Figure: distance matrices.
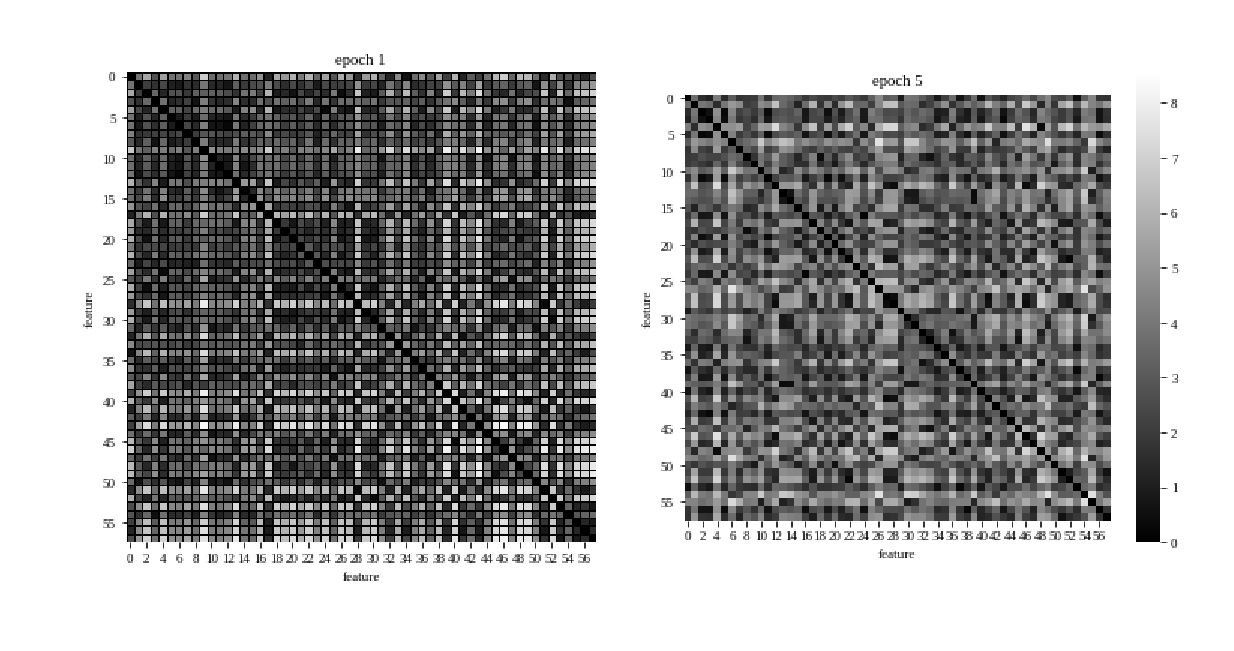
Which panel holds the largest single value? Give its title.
epoch 1
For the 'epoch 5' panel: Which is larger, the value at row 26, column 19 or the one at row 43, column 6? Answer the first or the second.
the second
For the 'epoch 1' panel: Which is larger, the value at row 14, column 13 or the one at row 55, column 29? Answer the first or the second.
the second
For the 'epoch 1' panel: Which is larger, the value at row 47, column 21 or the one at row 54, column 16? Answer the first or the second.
the second
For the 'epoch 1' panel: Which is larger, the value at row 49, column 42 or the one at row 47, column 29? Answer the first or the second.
the first
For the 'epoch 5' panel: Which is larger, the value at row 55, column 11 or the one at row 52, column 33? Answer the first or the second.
the second
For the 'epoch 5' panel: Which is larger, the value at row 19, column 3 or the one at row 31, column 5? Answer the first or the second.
the second
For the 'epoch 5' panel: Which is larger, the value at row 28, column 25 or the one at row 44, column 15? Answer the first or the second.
the first
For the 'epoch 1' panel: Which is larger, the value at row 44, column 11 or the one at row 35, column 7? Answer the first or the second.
the second
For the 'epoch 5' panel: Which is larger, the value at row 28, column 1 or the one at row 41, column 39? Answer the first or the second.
the first
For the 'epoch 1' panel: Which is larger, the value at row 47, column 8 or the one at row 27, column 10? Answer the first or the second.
the second
